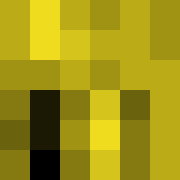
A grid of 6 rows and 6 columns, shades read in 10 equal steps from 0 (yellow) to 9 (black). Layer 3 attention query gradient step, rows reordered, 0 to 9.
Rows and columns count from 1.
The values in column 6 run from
2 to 3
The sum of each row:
12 10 15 24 22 24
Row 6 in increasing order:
1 2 4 4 4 9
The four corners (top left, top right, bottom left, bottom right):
2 3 4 2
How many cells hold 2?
12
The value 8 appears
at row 4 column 2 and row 5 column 2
